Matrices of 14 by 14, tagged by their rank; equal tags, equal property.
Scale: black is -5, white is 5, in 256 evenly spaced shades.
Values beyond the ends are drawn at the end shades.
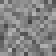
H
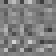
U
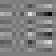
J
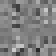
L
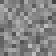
H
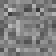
L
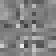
L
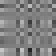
J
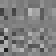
U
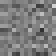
L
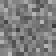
H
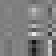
J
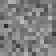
H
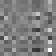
U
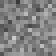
H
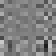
U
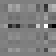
J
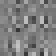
U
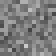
H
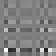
J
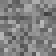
H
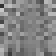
L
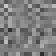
L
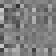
U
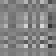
J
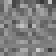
L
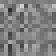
U
